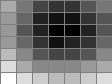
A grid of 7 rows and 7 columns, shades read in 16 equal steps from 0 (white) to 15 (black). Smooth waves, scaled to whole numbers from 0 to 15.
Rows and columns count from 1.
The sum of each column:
29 50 69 77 76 66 51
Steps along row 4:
up up up down down down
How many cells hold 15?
2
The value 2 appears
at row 6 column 1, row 7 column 2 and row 7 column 7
